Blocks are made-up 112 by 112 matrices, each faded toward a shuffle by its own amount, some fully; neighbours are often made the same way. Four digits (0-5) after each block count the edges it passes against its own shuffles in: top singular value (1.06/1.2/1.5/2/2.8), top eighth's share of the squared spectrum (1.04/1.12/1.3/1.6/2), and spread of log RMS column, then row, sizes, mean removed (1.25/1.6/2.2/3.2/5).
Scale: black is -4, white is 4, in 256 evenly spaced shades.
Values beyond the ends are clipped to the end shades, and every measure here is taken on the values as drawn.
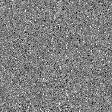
0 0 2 0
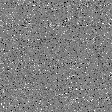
1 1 0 1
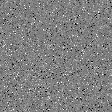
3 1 0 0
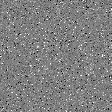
3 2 0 0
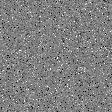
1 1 0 0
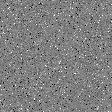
2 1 0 0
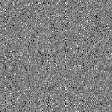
4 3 2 2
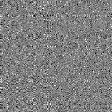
4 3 3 2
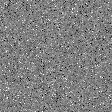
0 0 0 0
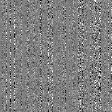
2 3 4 0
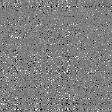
2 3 2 3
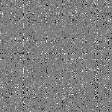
3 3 3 3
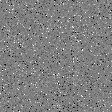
1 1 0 0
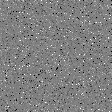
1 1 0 0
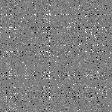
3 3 3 3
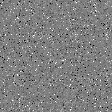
1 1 1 1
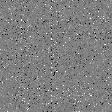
2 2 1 1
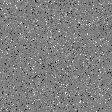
0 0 0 0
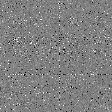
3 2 1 2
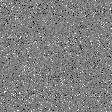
0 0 0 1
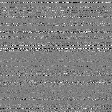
3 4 0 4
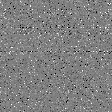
3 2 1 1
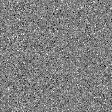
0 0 2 0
